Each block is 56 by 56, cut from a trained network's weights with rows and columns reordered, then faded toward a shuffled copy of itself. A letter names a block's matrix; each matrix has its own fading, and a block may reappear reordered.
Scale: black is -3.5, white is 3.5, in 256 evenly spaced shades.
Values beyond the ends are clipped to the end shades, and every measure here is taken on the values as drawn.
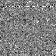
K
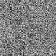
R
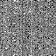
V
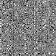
V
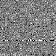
K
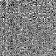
V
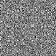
K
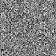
R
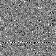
K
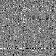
K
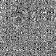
V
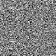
R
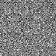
K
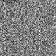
R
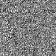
K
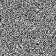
R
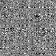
V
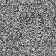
R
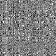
V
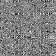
V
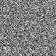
R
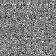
K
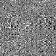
V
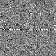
K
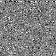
K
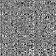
V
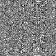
K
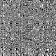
V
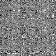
V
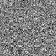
R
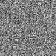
R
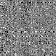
V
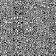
V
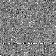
K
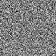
R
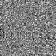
K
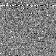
K
